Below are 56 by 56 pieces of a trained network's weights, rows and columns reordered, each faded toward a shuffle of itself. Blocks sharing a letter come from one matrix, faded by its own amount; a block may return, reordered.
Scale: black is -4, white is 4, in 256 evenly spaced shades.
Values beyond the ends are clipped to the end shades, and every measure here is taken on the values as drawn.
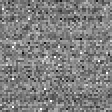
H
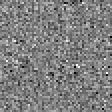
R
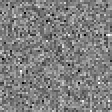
R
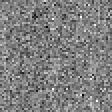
R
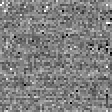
H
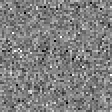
R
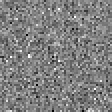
R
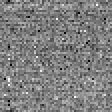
H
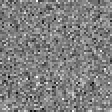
R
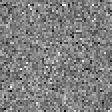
R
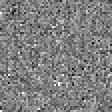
R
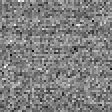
H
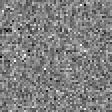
R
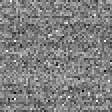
H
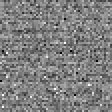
H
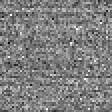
H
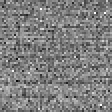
H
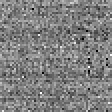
H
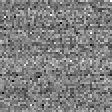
H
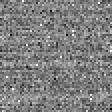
H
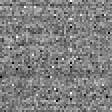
H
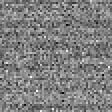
H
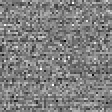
H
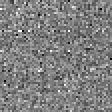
R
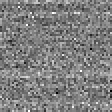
H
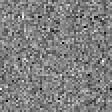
R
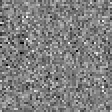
R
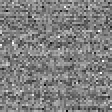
H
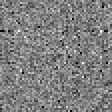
R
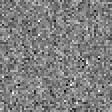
R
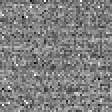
H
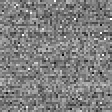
H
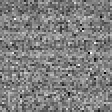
H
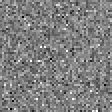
R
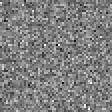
R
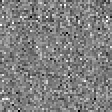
R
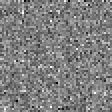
R
